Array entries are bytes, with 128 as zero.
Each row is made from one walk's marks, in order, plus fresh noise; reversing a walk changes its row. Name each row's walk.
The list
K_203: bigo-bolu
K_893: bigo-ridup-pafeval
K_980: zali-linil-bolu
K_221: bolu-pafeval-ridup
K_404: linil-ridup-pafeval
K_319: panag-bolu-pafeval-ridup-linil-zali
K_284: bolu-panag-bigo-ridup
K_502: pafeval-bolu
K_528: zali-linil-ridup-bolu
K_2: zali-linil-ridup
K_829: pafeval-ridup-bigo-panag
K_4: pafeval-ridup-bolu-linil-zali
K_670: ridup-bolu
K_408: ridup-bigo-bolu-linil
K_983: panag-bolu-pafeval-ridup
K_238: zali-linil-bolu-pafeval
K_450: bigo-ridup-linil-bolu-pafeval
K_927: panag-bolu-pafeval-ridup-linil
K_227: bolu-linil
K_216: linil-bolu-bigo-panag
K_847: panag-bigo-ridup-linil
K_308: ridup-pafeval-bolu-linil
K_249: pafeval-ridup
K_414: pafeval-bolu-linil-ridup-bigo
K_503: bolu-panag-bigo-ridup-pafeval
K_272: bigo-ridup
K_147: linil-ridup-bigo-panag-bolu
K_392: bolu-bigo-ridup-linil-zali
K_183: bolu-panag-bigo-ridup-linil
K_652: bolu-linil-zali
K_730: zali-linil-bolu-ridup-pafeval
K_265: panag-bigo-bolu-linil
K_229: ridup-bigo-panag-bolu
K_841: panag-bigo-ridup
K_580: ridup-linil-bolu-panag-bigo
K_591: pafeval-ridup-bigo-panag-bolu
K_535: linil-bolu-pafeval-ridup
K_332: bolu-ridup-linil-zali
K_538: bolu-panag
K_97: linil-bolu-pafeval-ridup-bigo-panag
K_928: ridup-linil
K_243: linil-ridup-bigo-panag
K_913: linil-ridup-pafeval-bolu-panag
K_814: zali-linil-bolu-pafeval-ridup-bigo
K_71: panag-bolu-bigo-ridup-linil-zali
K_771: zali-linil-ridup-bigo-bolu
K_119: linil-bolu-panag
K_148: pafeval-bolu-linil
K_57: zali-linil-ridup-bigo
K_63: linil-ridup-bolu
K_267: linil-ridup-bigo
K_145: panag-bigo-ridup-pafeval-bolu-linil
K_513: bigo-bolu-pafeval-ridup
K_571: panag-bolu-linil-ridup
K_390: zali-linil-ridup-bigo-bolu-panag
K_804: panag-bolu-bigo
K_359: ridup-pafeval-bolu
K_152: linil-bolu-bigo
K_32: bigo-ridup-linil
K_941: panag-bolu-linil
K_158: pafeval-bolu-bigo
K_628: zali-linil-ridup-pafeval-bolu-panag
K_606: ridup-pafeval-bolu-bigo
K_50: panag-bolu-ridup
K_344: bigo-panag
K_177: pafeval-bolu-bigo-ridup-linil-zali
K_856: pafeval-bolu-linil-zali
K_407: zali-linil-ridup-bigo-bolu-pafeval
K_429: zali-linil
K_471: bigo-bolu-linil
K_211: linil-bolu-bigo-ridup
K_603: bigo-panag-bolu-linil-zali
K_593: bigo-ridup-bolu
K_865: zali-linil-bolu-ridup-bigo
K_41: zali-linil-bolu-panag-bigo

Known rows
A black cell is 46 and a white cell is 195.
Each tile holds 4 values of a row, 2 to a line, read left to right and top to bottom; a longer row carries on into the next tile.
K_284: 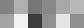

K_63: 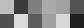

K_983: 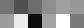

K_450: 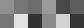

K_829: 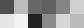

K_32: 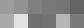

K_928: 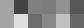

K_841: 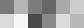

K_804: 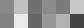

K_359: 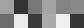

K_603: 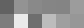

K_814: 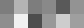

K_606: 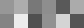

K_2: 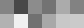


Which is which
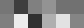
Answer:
K_730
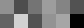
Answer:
K_941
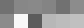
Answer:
K_177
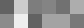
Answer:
K_41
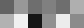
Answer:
K_503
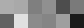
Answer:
K_152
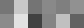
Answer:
K_580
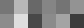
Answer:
K_216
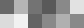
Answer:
K_344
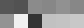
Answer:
K_319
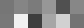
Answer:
K_407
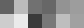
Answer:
K_243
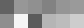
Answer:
K_71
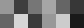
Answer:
K_308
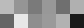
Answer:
K_203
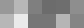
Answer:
K_267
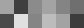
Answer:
K_980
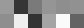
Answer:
K_221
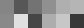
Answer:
K_538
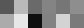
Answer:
K_97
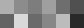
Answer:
K_408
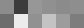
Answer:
K_652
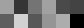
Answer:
K_148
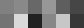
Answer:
K_145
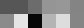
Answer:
K_628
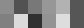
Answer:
K_571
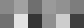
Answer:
K_147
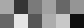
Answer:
K_502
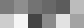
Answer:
K_893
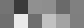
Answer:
K_856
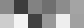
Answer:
K_249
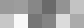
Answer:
K_272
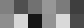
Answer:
K_927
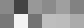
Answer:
K_332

